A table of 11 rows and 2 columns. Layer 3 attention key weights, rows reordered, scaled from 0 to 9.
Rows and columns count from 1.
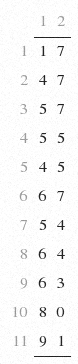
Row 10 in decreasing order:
8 0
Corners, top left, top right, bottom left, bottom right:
1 7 9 1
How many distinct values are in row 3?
2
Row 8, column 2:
4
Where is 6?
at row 6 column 1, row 8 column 1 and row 9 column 1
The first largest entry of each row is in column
2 2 2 1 2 2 1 1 1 1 1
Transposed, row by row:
1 4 5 5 4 6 5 6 6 8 9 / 7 7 7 5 5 7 4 4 3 0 1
